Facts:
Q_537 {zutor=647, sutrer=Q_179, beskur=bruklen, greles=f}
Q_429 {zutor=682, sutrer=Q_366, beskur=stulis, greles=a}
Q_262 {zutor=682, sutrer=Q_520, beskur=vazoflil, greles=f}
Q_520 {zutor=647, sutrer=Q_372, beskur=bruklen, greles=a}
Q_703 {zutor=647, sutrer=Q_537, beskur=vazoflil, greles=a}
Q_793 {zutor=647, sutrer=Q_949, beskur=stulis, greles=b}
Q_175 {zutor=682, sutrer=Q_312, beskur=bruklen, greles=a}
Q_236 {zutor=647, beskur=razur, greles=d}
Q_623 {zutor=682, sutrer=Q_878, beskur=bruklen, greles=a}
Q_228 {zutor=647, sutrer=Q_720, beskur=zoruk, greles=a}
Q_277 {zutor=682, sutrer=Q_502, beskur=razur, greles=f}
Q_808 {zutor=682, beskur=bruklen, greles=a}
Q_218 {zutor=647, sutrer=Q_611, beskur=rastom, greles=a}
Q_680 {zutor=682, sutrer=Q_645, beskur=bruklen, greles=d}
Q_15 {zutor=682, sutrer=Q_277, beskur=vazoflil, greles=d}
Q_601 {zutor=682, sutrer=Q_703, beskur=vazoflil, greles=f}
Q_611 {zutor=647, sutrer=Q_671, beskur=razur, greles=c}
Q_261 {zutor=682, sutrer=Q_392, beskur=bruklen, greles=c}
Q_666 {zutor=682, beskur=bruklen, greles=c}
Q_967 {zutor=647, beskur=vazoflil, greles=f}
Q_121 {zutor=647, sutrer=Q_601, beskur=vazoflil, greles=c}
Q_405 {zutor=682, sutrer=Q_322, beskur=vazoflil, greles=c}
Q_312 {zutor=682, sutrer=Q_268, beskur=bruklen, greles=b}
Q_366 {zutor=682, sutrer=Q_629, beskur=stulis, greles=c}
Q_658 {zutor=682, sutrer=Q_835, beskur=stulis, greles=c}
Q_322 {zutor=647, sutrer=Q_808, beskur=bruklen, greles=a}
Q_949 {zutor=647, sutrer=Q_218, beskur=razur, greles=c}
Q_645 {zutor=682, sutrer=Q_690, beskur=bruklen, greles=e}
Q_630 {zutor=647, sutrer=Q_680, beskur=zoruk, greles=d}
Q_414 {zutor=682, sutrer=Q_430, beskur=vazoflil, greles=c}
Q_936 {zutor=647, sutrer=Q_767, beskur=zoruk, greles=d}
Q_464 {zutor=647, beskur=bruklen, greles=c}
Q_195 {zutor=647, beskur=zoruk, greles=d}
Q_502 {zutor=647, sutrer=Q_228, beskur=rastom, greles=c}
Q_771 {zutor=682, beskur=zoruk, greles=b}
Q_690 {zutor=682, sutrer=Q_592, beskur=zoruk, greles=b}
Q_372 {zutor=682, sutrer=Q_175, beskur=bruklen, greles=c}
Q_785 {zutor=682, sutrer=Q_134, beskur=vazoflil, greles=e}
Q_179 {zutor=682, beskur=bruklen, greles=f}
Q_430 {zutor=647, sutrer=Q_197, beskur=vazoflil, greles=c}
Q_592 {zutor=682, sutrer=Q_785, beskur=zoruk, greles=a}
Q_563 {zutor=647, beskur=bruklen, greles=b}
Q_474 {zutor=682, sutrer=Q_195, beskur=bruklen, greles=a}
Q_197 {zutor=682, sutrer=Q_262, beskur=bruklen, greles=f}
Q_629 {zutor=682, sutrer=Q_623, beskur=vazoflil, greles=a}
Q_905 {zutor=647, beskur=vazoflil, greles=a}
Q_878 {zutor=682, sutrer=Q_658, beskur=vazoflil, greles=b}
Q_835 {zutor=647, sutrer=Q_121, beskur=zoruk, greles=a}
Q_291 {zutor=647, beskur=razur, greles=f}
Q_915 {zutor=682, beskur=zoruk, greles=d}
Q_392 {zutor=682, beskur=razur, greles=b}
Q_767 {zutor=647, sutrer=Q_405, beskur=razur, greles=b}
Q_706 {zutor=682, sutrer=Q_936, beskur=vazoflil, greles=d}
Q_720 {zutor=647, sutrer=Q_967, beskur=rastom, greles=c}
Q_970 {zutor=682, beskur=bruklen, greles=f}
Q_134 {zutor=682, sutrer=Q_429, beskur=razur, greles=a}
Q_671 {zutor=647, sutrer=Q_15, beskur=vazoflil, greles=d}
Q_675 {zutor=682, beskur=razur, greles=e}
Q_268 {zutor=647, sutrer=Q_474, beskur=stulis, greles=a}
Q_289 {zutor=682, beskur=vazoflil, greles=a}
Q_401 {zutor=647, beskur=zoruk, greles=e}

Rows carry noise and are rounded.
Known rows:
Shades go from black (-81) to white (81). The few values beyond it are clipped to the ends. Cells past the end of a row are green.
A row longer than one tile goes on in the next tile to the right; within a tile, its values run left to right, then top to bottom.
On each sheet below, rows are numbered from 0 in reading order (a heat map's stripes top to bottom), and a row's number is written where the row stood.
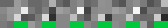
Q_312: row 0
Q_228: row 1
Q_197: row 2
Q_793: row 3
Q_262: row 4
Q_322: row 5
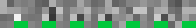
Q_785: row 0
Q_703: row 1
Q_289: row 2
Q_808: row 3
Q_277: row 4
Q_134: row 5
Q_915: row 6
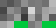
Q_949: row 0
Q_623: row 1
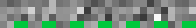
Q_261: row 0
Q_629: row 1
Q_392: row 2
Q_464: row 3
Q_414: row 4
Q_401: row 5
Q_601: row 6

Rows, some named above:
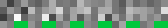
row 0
Q_401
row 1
Q_175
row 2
Q_623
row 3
Q_134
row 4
Q_680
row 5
Q_179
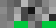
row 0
Q_835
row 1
Q_767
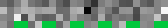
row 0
Q_175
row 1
Q_658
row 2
Q_706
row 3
Q_936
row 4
Q_121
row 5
Q_262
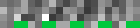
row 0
Q_474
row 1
Q_520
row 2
Q_430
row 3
Q_671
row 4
Q_15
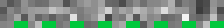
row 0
Q_537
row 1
Q_366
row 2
Q_675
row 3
Q_690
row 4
Q_372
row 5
Q_878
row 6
Q_645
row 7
Q_671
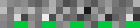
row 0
Q_592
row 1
Q_175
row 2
Q_405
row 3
Q_767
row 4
Q_905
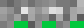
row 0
Q_970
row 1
Q_878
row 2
Q_623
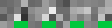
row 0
Q_218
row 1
Q_312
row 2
Q_706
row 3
Q_429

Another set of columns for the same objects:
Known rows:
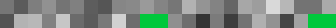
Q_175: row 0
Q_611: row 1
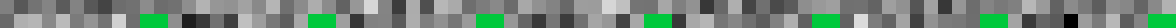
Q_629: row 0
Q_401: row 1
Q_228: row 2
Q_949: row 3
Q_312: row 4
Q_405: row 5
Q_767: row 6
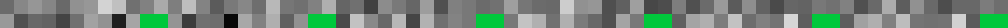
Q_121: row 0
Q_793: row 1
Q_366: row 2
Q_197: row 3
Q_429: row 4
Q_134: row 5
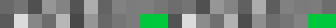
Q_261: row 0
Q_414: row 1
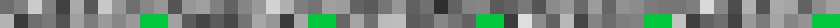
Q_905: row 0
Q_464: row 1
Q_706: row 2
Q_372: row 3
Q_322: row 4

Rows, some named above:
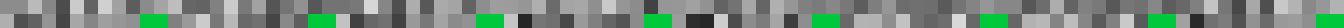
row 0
Q_218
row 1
Q_601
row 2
Q_322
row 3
Q_537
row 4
Q_671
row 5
Q_474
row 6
Q_592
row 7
Q_268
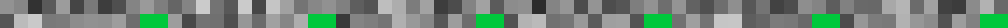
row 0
Q_878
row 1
Q_520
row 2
Q_785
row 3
Q_690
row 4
Q_915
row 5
Q_675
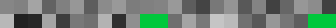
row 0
Q_936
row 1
Q_680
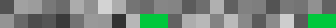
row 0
Q_430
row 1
Q_592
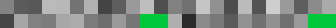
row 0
Q_645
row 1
Q_703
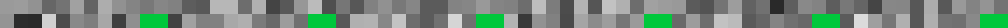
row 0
Q_671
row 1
Q_645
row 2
Q_175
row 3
Q_835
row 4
Q_706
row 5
Q_658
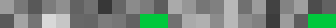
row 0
Q_15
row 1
Q_277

